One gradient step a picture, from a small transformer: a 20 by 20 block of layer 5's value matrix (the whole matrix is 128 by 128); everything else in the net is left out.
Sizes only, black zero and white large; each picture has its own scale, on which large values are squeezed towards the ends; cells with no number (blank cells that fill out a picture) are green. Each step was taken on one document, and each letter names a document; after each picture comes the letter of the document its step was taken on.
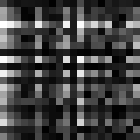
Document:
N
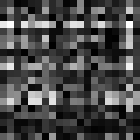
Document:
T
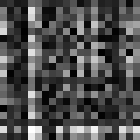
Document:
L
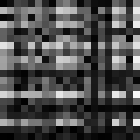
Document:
N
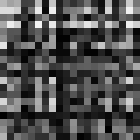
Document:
T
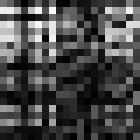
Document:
T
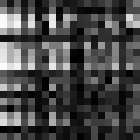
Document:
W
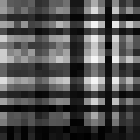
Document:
W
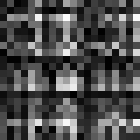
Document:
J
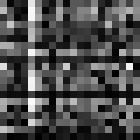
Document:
W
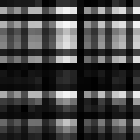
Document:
N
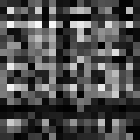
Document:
T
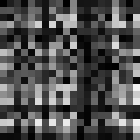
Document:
J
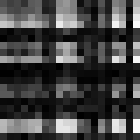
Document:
N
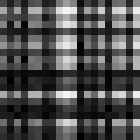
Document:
N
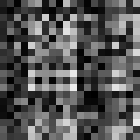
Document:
J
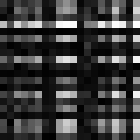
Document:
N
